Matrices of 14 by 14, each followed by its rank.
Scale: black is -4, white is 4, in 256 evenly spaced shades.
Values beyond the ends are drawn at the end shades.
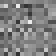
three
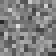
full rank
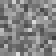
full rank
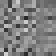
three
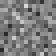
full rank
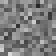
full rank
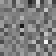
three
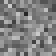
full rank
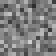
full rank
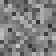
full rank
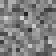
full rank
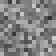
full rank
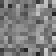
three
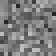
full rank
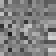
three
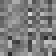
three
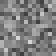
full rank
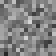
full rank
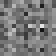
three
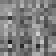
three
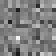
three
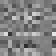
three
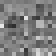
three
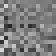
three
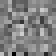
three
